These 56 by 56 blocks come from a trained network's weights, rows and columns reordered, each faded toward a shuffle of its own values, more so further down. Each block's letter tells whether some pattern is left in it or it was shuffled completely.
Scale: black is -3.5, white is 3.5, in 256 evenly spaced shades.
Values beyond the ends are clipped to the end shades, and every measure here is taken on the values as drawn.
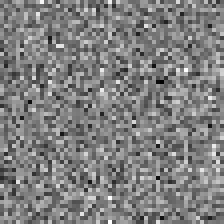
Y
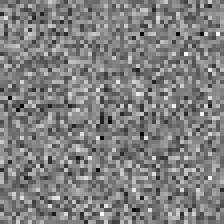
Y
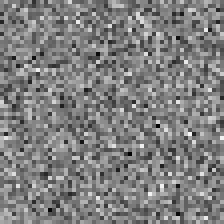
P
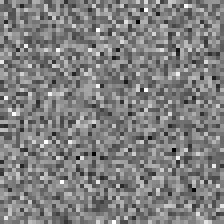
P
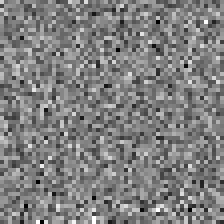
Y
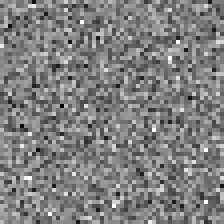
P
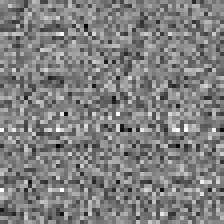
Y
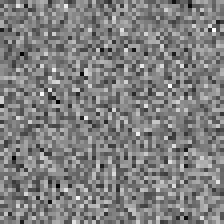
Y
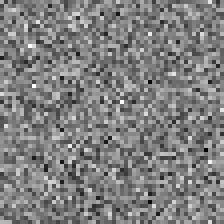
P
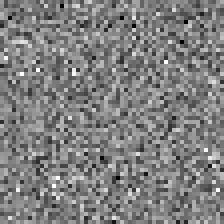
P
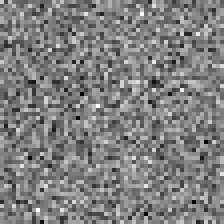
Y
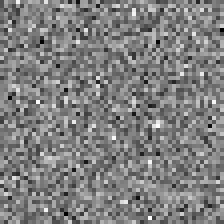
P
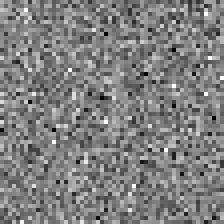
P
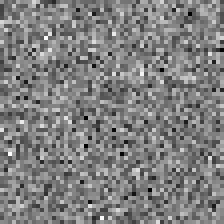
P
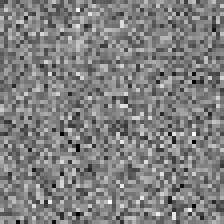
Y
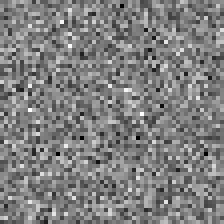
P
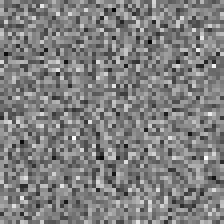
Y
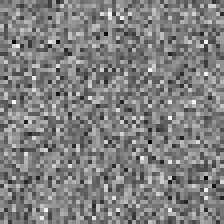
Y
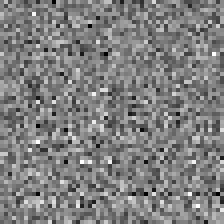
Y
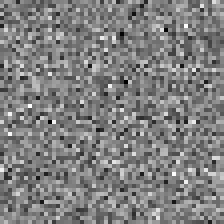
Y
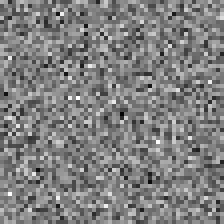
P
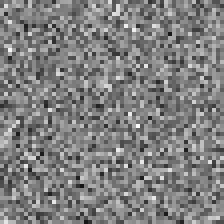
P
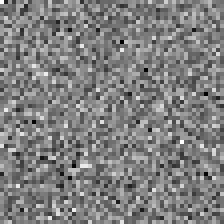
P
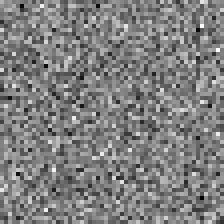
P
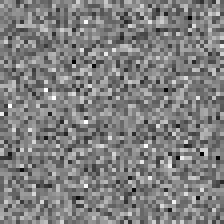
P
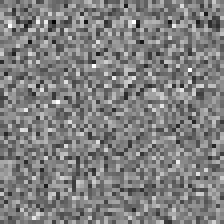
Y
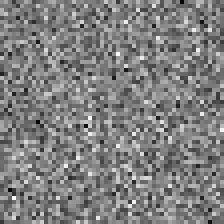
P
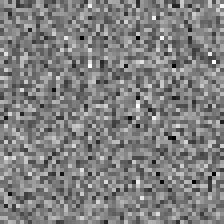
Y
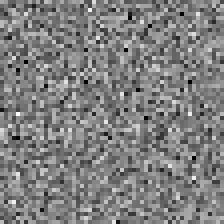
P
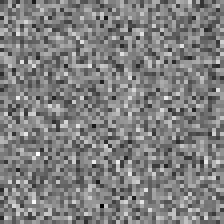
Y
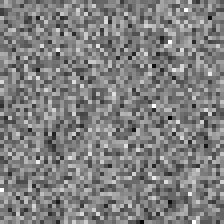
P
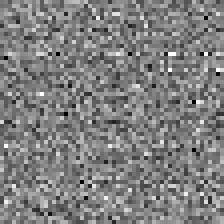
Y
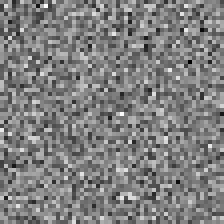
Y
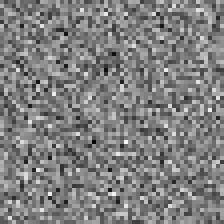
P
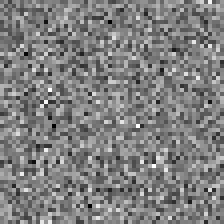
Y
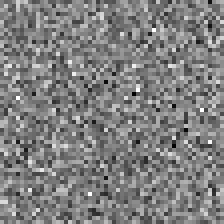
Y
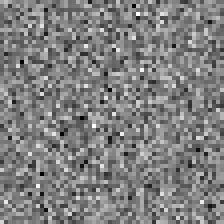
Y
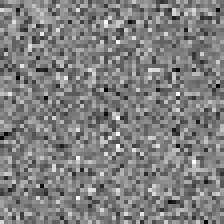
Y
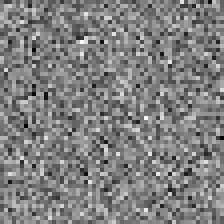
Y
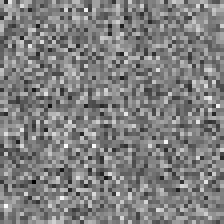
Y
